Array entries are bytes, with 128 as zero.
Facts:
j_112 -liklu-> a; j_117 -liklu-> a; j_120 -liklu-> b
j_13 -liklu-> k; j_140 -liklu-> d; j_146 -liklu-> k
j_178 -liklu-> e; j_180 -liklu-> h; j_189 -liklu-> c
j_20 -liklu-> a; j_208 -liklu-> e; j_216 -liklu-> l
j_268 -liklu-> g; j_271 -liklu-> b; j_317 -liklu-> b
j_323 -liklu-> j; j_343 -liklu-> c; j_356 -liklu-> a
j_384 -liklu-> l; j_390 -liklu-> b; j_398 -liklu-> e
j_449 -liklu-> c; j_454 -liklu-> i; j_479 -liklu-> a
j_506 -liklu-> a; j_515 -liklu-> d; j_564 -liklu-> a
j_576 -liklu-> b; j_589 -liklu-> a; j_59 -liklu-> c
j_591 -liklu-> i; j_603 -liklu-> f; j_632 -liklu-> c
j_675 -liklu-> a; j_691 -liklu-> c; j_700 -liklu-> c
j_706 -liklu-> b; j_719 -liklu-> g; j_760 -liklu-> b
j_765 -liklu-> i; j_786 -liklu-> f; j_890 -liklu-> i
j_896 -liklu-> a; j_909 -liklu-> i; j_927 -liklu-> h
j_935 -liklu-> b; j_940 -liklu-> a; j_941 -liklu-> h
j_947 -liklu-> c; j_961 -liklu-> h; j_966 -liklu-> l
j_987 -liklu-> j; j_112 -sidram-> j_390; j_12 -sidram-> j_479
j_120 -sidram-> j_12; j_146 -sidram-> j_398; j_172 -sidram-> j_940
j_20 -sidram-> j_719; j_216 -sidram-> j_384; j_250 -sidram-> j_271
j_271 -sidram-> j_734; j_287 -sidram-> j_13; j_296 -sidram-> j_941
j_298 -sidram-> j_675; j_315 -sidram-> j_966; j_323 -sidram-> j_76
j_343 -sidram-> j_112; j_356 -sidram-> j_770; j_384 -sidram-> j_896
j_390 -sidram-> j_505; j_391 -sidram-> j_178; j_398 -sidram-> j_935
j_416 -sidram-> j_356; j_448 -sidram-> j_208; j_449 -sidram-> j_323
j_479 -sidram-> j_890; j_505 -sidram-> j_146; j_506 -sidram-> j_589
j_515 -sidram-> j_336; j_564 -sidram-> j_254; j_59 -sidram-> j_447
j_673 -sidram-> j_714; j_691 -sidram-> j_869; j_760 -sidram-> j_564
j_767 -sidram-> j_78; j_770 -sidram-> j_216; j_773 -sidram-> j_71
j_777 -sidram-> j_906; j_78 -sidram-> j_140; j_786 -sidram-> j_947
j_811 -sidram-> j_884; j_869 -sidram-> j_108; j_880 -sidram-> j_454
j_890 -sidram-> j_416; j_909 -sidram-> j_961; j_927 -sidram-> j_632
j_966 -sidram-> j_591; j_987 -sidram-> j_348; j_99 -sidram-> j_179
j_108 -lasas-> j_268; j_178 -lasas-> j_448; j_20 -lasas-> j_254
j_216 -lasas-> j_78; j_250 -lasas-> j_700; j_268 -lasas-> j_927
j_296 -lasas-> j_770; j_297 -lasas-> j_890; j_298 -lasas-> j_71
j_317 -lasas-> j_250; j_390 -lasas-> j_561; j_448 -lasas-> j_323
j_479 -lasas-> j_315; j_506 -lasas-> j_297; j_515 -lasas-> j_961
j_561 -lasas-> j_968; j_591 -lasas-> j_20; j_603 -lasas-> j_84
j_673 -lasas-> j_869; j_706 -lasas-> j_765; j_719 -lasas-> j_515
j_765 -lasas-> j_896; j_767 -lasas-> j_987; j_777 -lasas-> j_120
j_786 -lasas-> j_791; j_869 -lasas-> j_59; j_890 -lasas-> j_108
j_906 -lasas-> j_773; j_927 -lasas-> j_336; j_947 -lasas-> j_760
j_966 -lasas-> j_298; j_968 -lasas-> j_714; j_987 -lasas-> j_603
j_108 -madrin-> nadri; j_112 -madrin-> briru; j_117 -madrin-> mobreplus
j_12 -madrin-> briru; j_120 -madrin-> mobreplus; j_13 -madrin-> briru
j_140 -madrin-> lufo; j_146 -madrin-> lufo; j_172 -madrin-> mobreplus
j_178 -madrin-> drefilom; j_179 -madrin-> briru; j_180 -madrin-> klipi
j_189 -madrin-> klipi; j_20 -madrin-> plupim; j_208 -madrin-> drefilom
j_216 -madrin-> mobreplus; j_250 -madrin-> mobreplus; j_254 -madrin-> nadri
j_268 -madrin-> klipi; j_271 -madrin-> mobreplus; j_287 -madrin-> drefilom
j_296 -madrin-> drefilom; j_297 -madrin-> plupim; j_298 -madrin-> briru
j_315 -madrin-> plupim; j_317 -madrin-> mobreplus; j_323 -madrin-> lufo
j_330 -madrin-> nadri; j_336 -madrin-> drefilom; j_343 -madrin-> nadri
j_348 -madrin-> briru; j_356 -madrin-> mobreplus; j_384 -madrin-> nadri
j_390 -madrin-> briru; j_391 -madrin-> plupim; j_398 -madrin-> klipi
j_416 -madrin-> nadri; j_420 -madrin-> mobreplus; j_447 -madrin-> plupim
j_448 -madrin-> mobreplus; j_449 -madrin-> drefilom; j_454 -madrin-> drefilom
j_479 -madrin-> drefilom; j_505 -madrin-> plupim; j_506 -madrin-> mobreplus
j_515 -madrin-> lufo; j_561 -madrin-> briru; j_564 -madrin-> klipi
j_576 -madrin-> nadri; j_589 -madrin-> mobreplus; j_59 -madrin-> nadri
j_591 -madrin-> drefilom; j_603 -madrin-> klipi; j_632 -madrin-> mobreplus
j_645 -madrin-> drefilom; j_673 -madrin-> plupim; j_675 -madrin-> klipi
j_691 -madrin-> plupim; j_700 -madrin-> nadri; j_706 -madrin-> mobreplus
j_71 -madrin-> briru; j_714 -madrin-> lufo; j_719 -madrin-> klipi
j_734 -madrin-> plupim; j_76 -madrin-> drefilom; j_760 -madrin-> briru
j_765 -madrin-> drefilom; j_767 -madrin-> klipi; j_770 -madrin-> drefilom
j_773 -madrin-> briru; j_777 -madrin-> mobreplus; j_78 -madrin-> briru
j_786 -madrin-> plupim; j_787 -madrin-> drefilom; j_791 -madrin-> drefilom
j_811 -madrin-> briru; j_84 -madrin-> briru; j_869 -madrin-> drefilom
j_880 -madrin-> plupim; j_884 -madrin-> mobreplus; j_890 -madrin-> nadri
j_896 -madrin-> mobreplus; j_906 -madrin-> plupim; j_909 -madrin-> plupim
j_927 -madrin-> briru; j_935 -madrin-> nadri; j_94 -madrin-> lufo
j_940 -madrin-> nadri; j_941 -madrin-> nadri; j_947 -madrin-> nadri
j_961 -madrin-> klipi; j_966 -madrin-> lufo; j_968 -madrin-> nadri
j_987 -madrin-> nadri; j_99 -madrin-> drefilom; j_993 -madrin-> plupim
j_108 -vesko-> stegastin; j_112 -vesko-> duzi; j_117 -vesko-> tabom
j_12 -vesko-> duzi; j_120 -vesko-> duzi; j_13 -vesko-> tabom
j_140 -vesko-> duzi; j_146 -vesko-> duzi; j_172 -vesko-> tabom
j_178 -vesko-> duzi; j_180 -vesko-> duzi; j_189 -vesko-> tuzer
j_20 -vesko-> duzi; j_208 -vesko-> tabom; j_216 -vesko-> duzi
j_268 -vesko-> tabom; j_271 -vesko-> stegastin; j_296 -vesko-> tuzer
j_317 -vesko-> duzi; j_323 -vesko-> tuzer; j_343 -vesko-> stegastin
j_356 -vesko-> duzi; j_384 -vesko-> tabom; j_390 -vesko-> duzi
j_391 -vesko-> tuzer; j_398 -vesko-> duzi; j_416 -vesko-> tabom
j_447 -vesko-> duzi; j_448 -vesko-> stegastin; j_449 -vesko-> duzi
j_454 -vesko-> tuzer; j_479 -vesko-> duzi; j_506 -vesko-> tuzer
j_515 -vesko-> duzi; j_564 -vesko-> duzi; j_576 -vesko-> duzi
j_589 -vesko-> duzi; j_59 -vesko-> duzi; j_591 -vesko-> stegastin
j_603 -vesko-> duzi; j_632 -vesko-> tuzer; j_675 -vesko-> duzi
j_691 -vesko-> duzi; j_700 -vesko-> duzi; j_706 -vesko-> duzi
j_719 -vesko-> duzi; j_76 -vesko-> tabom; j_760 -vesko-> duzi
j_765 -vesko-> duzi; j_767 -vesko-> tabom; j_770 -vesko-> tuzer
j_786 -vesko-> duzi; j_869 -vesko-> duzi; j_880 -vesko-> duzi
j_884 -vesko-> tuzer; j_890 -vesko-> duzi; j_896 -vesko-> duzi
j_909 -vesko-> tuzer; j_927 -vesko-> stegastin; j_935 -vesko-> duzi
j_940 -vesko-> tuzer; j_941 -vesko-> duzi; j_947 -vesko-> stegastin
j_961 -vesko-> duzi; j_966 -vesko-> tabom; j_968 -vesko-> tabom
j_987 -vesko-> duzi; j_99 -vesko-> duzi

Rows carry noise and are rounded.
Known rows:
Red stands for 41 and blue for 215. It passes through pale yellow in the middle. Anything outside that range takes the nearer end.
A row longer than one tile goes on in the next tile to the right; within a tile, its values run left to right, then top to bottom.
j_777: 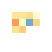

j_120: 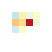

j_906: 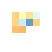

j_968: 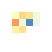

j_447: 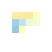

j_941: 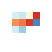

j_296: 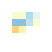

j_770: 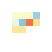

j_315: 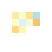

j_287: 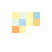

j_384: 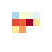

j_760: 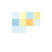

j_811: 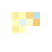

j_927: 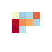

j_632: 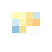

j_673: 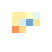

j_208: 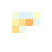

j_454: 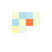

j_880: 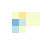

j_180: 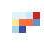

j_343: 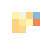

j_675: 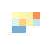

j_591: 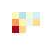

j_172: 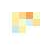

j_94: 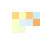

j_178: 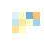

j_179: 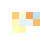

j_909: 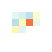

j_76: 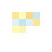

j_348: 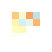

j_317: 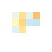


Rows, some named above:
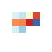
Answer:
j_941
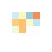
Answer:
j_987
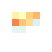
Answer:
j_117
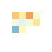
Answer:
j_884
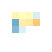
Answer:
j_189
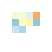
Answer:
j_112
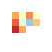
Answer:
j_108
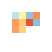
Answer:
j_890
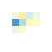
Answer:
j_99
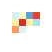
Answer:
j_268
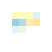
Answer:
j_391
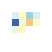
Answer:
j_449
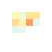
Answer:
j_940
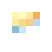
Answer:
j_589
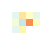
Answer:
j_12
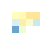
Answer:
j_935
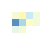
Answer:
j_99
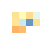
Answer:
j_906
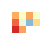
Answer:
j_108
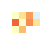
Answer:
j_416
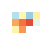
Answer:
j_216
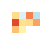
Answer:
j_271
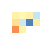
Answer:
j_561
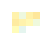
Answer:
j_13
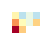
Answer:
j_591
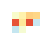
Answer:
j_896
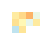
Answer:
j_172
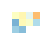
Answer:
j_146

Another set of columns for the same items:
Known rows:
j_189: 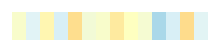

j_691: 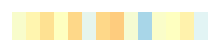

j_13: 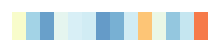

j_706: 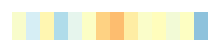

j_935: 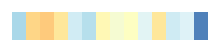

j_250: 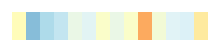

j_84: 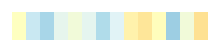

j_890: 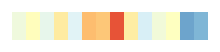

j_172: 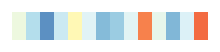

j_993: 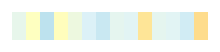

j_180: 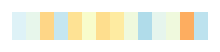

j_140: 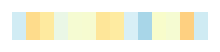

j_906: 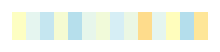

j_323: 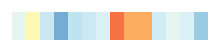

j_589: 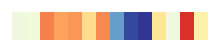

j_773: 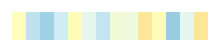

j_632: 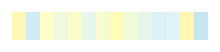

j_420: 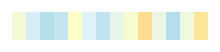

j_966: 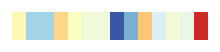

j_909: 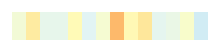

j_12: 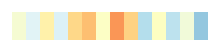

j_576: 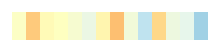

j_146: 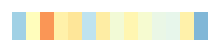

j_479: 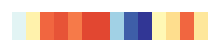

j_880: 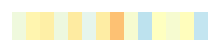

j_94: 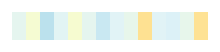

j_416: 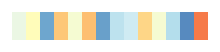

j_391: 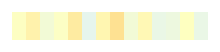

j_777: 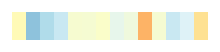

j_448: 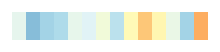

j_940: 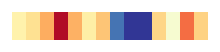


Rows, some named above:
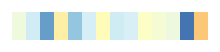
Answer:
j_108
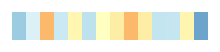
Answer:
j_398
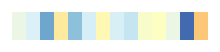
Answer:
j_108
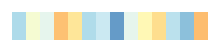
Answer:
j_343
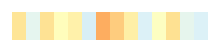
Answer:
j_786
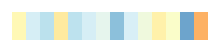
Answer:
j_947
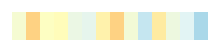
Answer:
j_576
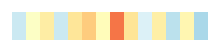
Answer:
j_120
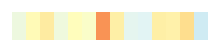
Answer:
j_515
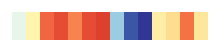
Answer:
j_479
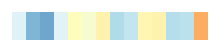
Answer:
j_927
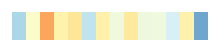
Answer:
j_146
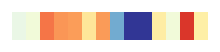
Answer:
j_589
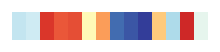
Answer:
j_112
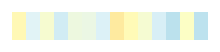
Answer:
j_884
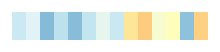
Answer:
j_591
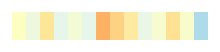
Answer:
j_869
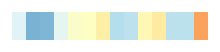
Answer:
j_927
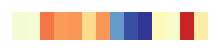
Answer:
j_589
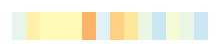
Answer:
j_770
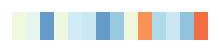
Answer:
j_208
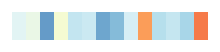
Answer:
j_76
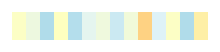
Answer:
j_906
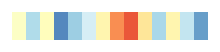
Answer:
j_719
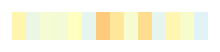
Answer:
j_296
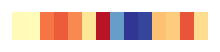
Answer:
j_20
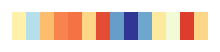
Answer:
j_506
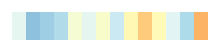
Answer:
j_448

